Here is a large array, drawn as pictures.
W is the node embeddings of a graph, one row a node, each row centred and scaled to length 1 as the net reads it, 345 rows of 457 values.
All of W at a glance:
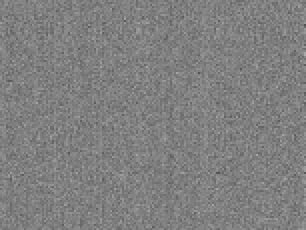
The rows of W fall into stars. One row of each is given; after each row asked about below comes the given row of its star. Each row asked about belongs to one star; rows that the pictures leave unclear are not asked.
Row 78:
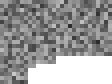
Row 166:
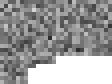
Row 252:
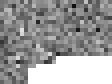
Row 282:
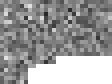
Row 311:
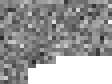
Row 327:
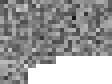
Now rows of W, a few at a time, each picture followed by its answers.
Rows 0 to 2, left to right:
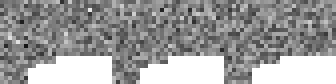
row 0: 311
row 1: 166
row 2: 327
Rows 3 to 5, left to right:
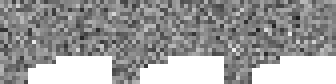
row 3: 282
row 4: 166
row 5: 327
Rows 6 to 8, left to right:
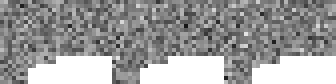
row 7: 282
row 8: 252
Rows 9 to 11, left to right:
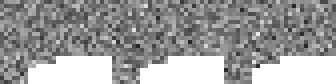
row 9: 282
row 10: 252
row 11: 166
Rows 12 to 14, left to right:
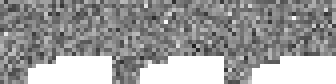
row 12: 311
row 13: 311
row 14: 282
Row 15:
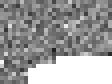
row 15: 78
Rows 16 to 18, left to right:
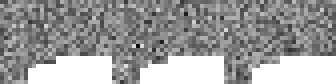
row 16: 282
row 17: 252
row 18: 166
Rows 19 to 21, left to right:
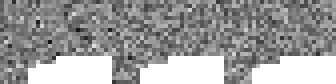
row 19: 252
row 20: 78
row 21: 252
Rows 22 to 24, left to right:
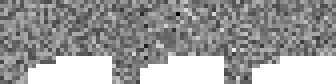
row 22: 282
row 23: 78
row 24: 327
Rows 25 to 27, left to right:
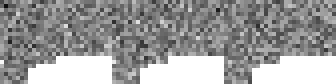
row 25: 78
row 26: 78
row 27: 327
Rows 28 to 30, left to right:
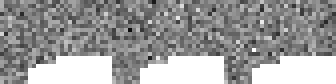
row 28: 78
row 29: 78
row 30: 166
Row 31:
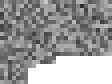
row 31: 252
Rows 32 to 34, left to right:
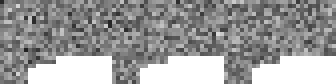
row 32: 282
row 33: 311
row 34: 311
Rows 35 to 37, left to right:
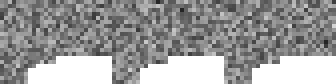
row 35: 311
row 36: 282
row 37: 78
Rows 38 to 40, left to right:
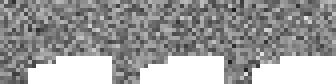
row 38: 166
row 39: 166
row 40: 78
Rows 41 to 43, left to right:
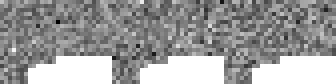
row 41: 311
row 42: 311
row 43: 78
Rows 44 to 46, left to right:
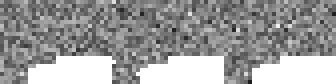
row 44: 78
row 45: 78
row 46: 78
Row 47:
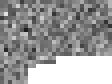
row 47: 282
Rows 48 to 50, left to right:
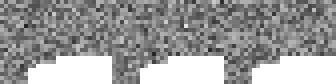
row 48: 78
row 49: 311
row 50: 311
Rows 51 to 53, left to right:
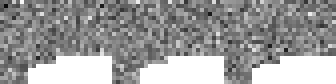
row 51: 78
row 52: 311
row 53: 166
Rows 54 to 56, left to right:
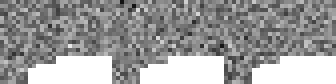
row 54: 327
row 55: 166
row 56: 327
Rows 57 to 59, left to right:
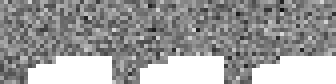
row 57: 166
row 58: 166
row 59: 327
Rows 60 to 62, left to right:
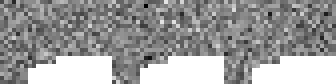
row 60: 282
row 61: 78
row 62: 282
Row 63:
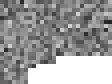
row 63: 282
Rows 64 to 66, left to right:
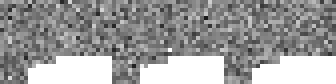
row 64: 311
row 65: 327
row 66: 166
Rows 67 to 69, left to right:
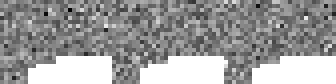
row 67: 282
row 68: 311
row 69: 78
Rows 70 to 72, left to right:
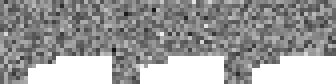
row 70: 252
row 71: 327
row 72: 166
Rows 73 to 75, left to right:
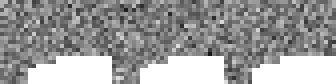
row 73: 166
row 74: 311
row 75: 166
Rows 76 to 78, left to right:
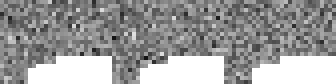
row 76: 311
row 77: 252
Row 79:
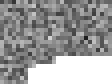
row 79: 252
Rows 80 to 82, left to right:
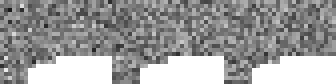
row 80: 311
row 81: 252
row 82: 311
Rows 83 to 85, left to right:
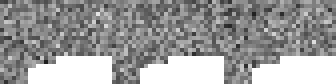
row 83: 282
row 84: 311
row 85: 327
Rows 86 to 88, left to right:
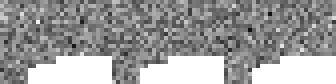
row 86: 166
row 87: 166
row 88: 282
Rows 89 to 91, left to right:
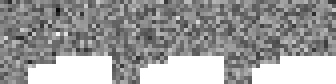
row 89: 327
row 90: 327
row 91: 78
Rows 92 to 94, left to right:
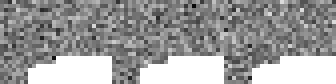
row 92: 327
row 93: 252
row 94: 311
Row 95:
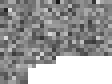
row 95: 327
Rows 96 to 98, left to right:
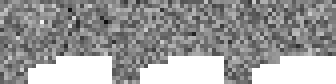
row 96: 282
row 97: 166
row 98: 166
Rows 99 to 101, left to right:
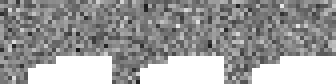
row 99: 327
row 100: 78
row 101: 311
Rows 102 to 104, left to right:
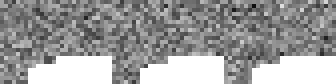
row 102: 252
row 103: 166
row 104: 311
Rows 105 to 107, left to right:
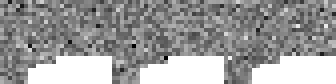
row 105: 166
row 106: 327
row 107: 311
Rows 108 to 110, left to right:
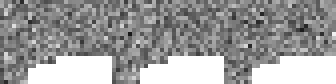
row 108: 282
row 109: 282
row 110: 252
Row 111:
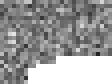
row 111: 311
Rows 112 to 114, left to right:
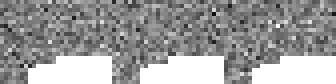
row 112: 327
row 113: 282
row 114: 78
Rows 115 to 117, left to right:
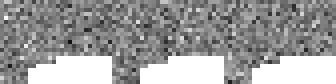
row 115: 166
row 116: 78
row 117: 282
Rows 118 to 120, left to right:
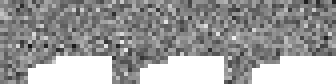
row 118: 166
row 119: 311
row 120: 311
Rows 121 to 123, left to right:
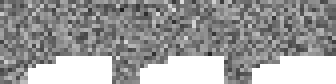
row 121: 282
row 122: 311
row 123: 166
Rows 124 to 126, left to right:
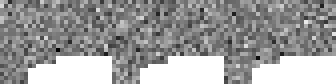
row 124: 166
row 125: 282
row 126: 252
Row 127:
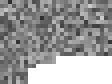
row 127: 166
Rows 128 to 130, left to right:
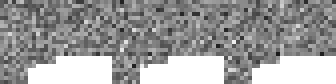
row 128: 311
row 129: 327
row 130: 311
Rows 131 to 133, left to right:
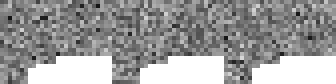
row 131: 252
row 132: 252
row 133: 252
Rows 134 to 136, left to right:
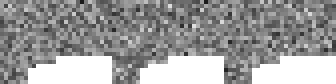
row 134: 166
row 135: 311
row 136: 166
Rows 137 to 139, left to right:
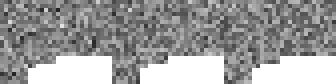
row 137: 327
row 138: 327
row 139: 282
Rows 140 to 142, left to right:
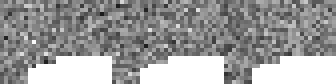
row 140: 282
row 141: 78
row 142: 327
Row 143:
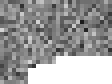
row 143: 166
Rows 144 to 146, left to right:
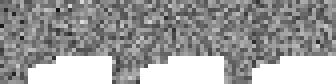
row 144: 327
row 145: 78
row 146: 311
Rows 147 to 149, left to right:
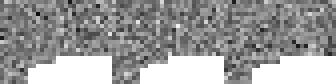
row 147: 252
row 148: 78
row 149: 166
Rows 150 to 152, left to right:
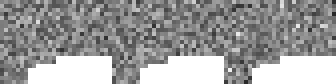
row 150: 166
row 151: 327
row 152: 311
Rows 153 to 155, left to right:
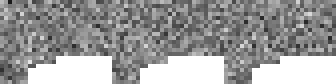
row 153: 166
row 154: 166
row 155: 166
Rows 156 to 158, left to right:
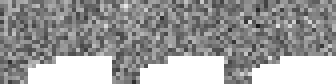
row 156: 252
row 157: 166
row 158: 78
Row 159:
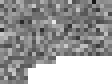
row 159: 311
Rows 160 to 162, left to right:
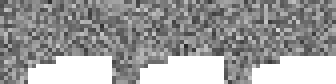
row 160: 282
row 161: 166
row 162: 282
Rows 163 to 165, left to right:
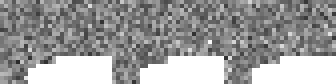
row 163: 252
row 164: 311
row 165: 311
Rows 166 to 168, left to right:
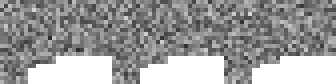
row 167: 166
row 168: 78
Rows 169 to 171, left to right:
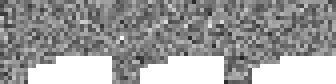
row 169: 327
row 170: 311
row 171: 78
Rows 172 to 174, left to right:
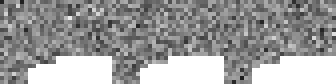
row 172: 282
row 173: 78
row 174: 252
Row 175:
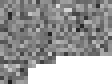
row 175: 252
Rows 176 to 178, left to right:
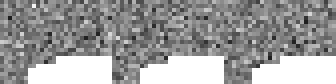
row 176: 252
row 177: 327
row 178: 166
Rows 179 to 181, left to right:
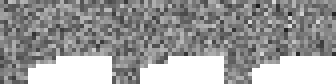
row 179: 78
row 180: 252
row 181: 78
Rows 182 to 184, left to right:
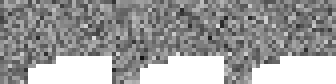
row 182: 252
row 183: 282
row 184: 282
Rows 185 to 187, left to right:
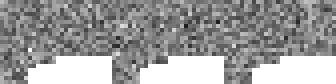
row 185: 166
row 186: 282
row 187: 327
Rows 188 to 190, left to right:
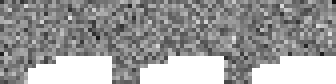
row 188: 282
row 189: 78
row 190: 311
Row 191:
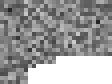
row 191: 78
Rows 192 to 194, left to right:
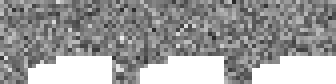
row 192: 311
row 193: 311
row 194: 166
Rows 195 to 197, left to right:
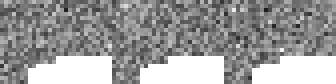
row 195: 311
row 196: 282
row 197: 327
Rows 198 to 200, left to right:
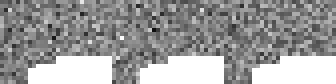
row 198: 327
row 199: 311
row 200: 327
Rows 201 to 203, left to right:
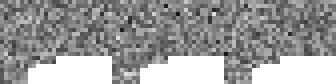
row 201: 282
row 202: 78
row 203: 282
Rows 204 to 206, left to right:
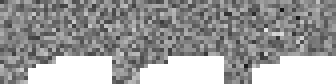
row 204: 282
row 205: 282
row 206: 327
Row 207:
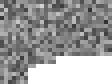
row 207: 282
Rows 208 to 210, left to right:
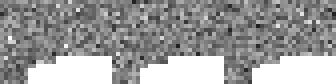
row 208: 311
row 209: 282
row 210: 78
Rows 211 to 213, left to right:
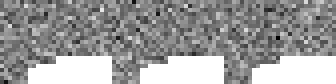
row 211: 282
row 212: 282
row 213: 327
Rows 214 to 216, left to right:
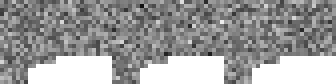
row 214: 78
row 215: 311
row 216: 282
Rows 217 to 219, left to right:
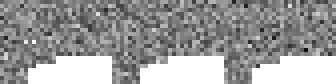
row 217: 282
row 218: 78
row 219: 166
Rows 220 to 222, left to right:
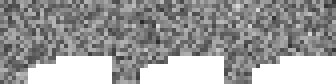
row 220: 311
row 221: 327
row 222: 166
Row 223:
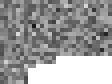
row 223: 327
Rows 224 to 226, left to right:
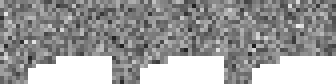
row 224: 282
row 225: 252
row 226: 166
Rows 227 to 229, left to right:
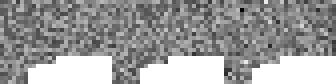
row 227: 327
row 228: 311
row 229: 166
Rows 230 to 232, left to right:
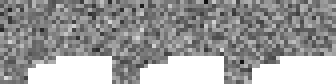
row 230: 311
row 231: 311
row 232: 252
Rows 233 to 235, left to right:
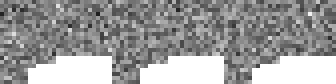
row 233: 311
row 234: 78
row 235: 166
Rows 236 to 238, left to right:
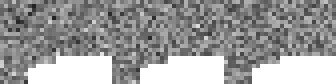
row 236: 78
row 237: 252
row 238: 78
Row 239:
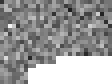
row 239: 282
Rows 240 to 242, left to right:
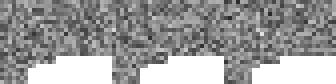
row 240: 252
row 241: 327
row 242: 282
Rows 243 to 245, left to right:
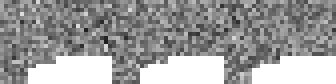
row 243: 166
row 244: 327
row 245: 311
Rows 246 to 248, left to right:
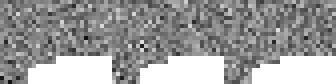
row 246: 252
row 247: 166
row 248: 282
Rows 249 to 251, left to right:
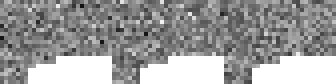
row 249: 252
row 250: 78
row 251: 327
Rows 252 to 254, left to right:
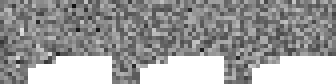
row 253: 327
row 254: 78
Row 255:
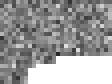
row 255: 252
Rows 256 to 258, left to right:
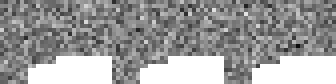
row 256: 327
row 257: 282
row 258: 166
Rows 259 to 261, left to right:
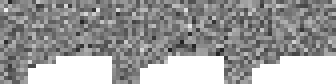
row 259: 166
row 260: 166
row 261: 252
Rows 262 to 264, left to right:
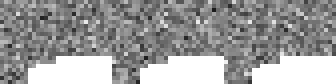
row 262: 252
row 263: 78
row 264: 78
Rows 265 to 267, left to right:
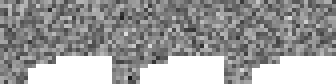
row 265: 327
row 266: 252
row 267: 327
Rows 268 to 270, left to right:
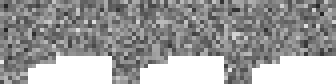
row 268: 78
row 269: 78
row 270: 311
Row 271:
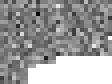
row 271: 252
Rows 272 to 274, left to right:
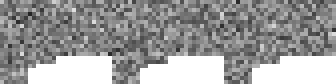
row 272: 78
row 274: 252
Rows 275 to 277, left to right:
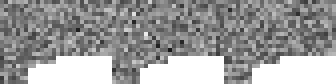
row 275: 252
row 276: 166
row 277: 252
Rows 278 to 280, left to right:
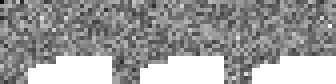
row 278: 282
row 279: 78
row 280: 311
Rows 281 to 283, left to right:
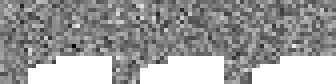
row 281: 166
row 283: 327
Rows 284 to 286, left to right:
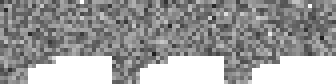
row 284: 327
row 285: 311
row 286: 282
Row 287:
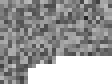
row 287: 311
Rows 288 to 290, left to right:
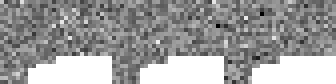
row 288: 78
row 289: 311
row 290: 252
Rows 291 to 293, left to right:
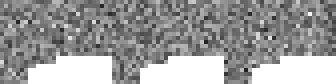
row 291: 78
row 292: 327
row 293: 166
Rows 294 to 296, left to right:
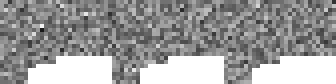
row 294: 166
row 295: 327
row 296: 282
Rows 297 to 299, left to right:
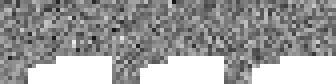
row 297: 327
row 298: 311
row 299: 282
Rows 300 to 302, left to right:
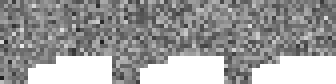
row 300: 252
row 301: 327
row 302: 166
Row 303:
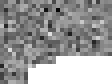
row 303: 327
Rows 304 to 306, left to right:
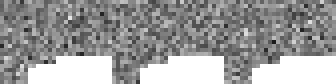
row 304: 282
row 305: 78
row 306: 252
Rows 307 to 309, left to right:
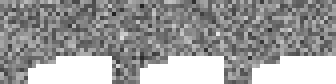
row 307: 311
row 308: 311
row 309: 252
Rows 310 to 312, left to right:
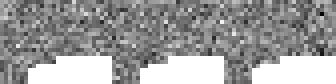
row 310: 166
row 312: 311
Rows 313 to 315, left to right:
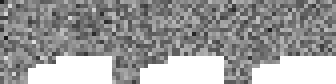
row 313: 282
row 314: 78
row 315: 311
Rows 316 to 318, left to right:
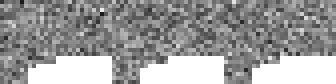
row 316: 282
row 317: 311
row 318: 78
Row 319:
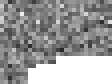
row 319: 166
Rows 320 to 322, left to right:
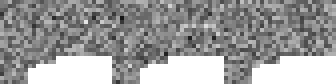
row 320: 78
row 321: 311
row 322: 252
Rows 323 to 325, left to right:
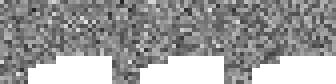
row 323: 78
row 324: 166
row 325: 78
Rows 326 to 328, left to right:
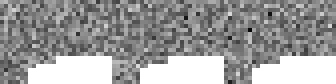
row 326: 166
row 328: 282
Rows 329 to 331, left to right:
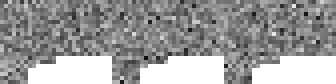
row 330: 252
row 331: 327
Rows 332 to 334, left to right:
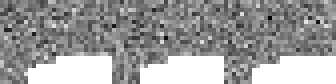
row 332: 78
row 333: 327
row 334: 252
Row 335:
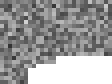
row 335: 78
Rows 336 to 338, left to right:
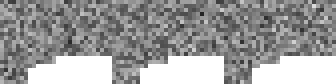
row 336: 166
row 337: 78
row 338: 252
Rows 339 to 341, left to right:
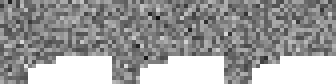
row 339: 327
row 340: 252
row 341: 78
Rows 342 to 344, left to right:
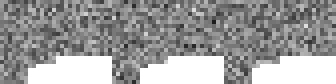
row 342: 166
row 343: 166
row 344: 311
